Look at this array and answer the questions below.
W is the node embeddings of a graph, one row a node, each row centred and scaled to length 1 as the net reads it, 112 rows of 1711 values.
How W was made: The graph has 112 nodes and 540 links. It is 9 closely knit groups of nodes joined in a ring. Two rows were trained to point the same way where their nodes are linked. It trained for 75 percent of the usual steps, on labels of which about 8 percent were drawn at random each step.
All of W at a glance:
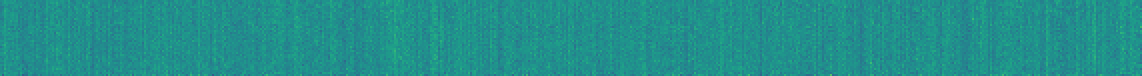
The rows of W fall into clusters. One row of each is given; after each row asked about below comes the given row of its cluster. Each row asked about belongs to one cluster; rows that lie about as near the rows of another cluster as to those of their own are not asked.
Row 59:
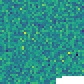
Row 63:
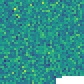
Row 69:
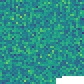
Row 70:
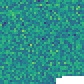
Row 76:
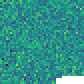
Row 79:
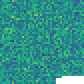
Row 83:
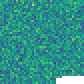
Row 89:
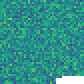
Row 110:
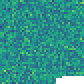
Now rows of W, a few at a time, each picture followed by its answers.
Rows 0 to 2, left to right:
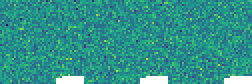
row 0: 70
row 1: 110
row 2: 76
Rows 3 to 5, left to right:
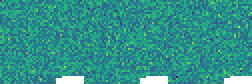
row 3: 70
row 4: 110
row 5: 110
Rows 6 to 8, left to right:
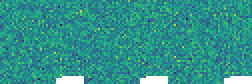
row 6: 110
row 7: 89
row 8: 79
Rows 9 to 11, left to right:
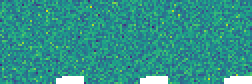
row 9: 89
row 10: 59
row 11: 89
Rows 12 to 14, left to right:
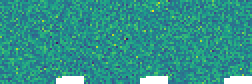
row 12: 63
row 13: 83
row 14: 69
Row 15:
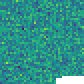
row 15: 69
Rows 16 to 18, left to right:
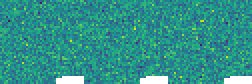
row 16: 70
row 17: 69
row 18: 76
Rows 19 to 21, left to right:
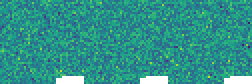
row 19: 110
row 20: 110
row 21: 110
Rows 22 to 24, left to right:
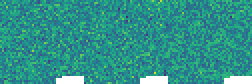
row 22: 70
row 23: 83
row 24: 110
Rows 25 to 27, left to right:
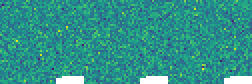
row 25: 63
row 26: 89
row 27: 83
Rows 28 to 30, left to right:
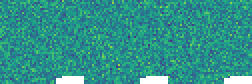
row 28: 63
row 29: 69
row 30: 110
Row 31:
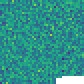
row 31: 83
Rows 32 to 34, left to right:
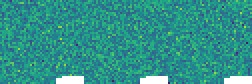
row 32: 59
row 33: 83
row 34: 83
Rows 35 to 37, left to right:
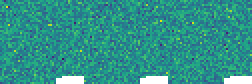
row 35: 59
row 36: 59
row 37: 70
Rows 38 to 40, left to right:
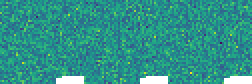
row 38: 63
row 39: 79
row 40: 79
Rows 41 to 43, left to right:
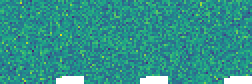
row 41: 79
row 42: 76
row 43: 59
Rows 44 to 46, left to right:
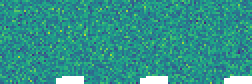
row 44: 70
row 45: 83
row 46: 79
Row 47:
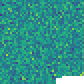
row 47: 79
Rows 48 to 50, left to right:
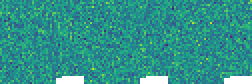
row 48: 79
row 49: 63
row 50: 70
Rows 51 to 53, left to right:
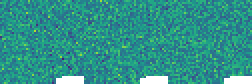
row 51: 83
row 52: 69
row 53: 76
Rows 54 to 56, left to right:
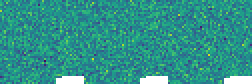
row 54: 76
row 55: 89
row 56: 63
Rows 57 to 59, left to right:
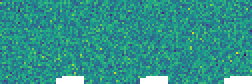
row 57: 69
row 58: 83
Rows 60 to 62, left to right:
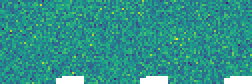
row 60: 89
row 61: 79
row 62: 79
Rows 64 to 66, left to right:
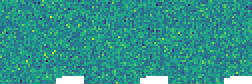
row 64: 110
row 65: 69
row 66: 79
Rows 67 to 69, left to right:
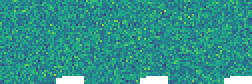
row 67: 70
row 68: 110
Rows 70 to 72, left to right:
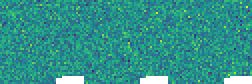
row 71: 63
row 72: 70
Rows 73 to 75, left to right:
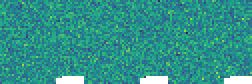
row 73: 89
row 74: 70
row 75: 69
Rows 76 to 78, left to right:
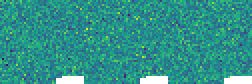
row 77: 83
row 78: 110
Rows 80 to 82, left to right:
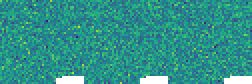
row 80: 70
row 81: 70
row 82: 89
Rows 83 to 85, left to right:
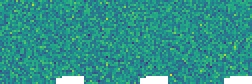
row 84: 89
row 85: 83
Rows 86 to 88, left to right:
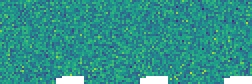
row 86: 76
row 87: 63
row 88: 69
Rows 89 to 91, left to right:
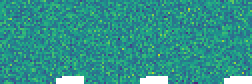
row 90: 79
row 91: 69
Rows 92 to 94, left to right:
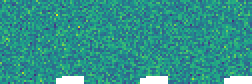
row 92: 79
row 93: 76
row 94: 69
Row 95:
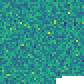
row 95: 59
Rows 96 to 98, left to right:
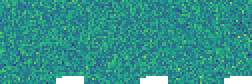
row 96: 110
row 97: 59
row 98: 63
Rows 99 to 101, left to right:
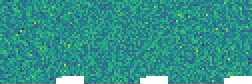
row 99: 63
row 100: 59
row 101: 70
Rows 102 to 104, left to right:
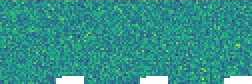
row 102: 70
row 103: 70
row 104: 69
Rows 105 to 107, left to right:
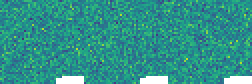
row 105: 59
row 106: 79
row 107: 83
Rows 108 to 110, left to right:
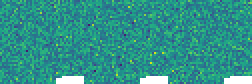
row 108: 79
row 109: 110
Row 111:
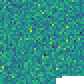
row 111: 59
